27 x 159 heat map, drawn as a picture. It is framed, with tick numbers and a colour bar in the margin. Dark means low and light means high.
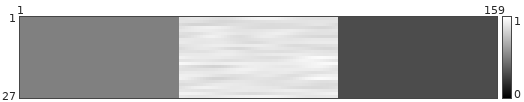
The table splits into one row of 3 panels. Panel 1,1: middling, flat. Panel 1,2: very high, streaked across, faint in contrast. Panel 1,3: low, flat.
